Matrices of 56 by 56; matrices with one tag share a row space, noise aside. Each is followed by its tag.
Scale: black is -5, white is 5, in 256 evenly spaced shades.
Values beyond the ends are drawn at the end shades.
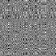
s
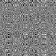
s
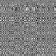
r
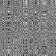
s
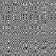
s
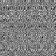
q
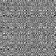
q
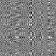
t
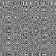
s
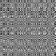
q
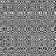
q
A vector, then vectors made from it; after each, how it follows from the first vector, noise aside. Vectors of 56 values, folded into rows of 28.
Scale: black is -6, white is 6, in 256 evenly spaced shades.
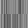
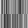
scaled up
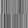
copied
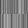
negated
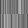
negated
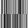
scaled up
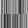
scaled up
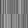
negated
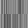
copied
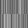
negated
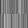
negated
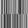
scaled up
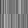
negated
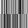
scaled up
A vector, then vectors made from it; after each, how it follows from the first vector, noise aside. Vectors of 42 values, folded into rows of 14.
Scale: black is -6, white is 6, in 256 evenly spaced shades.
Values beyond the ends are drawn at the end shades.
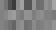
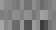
reversed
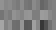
reversed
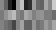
scaled up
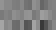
reversed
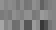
reversed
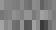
reversed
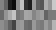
scaled up
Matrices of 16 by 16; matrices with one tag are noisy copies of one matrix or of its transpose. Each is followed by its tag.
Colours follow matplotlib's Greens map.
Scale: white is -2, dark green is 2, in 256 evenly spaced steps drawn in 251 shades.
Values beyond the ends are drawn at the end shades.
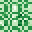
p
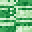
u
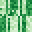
u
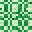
p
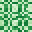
p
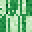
u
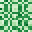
p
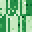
u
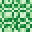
p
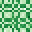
p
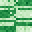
u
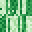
u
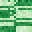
u
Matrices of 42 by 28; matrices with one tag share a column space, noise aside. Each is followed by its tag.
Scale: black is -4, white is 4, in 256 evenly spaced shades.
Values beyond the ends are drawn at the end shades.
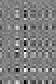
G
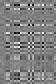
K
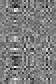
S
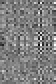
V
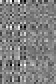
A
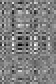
V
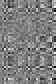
S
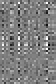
V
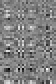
G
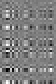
G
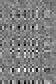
G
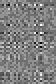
K
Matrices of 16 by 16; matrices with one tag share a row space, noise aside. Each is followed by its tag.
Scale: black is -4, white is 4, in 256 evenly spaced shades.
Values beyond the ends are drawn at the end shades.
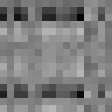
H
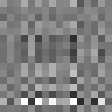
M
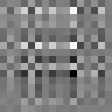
M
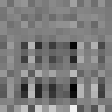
M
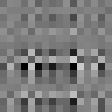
M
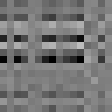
H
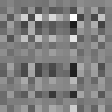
M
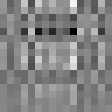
M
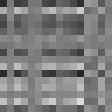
H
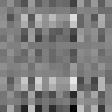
M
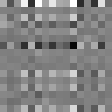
M
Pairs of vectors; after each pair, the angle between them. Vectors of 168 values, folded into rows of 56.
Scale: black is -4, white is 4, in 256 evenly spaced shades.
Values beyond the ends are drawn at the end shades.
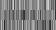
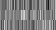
nearly opposite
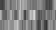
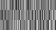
orthogonal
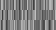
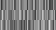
nearly opposite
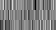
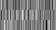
orthogonal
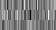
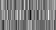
nearly parallel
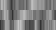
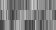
nearly parallel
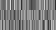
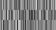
partly opposed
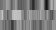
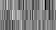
partly aligned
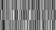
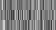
nearly opposite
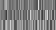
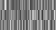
partly aligned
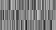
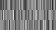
partly opposed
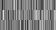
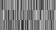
nearly parallel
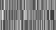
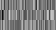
nearly opposite
